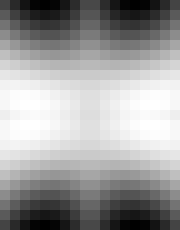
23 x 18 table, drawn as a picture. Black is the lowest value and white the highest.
No lone cell stands out from its neighbours. It mirrors both left to right and top to bottom. No overall slope runs across the table.
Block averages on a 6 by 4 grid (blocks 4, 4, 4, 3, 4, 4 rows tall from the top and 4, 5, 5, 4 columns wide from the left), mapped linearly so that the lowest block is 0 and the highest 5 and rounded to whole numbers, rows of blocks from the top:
0 0 0 0 / 3 3 3 3 / 5 5 5 5 / 5 5 5 5 / 3 3 3 3 / 0 0 0 0
